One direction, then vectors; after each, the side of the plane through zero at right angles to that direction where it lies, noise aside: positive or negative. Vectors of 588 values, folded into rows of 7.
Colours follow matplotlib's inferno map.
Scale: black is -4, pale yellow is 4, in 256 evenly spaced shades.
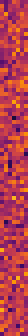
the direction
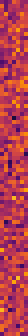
positive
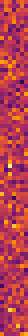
negative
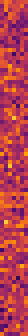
negative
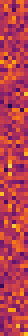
negative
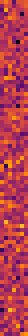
negative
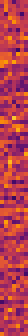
negative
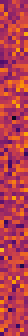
positive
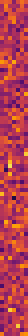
negative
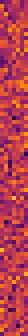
positive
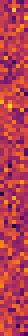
positive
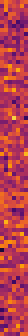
negative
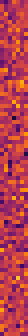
positive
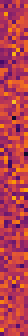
positive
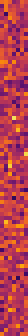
negative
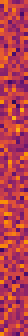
negative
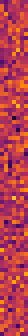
positive
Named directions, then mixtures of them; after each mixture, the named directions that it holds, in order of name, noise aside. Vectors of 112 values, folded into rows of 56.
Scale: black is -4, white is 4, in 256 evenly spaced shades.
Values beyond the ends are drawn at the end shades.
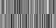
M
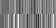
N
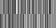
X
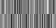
M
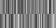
M, N, X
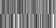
M, N, X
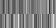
M, N, X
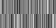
M, N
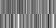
M, N, X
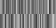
M, N, X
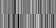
N, X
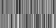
M, N, X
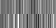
N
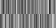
M, N, X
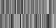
M, N, X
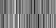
M, N, X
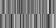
M, N, X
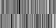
M, N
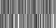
N, X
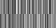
X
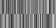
M, N, X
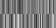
M, N, X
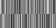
M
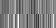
N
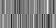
M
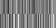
N, X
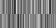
M, N, X
